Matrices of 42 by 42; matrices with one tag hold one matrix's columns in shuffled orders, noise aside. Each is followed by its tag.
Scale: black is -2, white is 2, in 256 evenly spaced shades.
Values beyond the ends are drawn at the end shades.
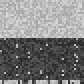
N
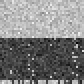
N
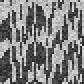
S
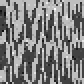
S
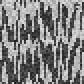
S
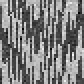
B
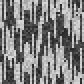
B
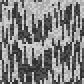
S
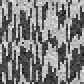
S
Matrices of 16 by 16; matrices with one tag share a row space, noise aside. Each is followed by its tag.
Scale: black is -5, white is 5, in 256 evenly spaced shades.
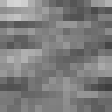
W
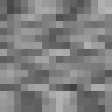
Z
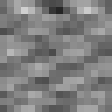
Z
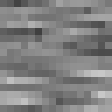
W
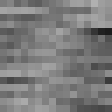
W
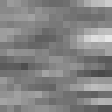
W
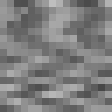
Z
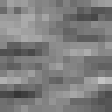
W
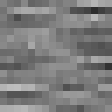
W
